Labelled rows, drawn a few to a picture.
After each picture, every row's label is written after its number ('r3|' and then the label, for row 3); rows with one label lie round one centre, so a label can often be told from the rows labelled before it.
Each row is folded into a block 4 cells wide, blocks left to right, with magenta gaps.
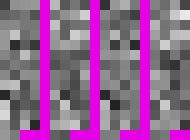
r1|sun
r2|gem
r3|sun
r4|gem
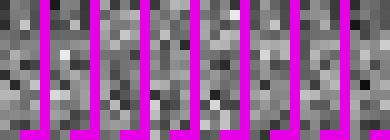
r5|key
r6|key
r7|gem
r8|sun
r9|gem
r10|key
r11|key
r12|key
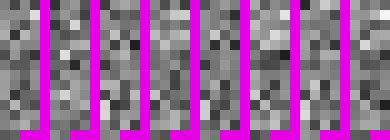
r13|gem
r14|key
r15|sun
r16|gem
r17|sun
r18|gem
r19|sun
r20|gem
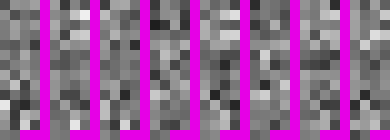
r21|sun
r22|gem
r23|sun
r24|key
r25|gem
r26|key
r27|gem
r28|gem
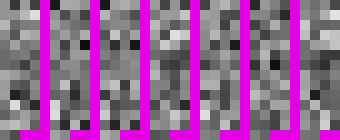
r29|gem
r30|sun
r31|sun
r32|gem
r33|sun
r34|key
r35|gem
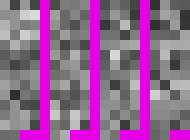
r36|gem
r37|sun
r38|key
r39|key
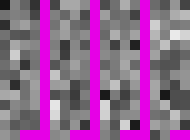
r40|key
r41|sun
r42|sun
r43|gem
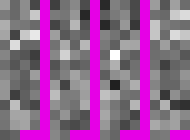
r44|gem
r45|key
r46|key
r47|gem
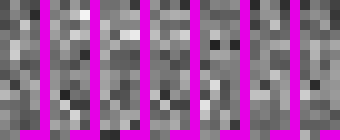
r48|key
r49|gem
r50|gem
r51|gem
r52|sun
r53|key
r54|key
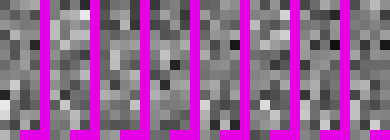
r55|sun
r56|gem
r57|key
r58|key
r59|sun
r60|gem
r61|sun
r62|sun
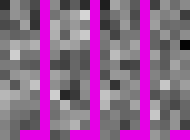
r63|key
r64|gem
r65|key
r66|sun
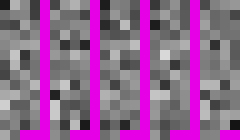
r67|key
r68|sun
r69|key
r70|key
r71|sun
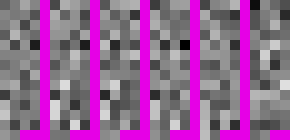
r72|sun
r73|sun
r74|sun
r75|sun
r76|sun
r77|key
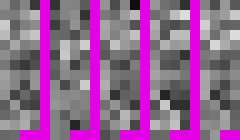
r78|gem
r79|key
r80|gem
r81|gem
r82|gem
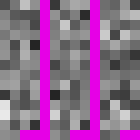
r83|sun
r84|sun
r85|gem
